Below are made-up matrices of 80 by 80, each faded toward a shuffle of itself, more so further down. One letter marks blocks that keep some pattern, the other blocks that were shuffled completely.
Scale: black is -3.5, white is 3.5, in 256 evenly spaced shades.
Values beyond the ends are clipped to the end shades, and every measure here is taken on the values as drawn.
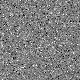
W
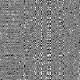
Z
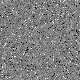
W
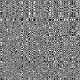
Z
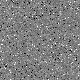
W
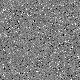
W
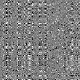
Z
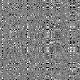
Z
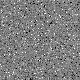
W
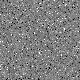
W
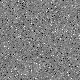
W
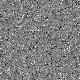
W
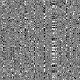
Z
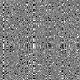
Z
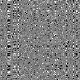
Z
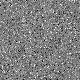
W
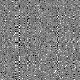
Z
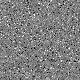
W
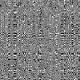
Z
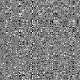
Z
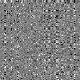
Z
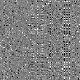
Z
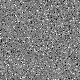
W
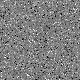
W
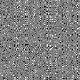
Z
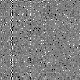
Z
